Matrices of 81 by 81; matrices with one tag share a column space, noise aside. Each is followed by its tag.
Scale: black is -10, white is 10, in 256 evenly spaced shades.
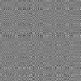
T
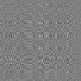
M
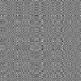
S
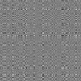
T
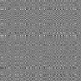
T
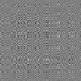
M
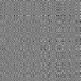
S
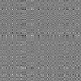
T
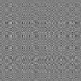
M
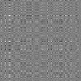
S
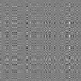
M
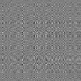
M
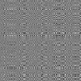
T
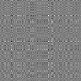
S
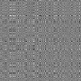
S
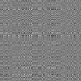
T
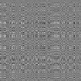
M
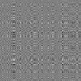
M
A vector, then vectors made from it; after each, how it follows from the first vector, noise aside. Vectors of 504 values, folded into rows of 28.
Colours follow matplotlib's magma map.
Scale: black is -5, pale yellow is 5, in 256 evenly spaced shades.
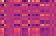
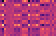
negated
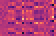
wrapped around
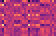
negated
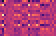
negated
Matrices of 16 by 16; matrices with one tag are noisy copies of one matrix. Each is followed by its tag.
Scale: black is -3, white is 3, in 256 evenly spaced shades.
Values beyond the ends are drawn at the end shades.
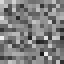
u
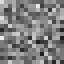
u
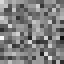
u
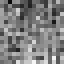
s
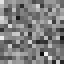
u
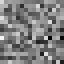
u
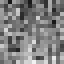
s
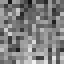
s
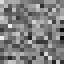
u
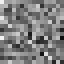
u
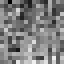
s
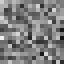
u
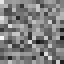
u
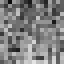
s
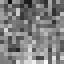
s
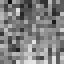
s
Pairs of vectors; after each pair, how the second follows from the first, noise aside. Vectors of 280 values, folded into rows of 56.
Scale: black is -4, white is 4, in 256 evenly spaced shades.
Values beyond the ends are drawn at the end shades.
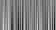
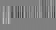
partly zeroed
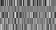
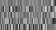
wrapped around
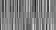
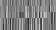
wrapped around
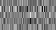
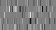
partly zeroed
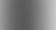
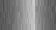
wrapped around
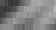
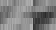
wrapped around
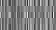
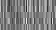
wrapped around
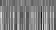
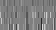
partly zeroed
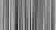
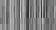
wrapped around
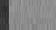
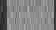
wrapped around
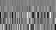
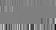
partly zeroed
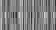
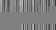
partly zeroed
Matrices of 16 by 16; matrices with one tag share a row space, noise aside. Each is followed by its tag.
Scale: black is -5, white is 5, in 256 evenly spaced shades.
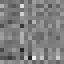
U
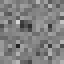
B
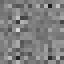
B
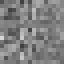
U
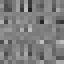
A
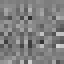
A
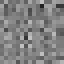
A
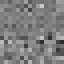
A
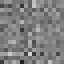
U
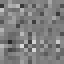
U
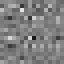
U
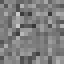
B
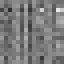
A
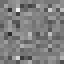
B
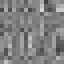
A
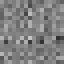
A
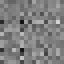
U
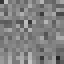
A
